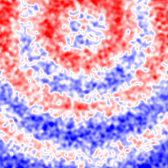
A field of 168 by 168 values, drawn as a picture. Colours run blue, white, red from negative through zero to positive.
Slope: up to the top. Rings: centred on the top middle. Odd rows or columns: none. Lone odd cells: none. Average level on the scale: 50%.
